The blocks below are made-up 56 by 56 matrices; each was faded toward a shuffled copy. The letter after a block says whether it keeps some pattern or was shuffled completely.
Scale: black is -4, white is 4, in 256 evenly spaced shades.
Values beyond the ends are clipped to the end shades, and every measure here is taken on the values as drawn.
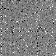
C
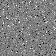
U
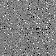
C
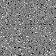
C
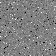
U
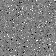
U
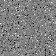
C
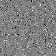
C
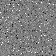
U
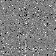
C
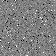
U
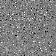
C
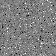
U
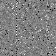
C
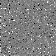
C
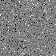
U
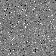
U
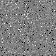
C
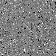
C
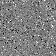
U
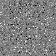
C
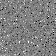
U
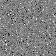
U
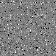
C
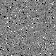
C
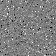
U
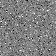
U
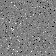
U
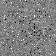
C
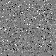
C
